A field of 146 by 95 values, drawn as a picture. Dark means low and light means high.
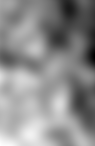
No row or column stands out. The texture varies smoothly and slowly. There are no regular stripes. No lone cell stands out from its neighbours. Values rise toward the bottom left. The bottom left is the ninth with the highest average.
